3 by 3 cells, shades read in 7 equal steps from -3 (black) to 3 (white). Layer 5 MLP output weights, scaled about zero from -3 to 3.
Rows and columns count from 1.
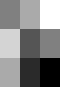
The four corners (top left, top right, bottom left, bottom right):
0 3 1 -3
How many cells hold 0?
2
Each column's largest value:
2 1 3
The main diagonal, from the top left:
0 -1 -3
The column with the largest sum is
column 1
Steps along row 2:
down up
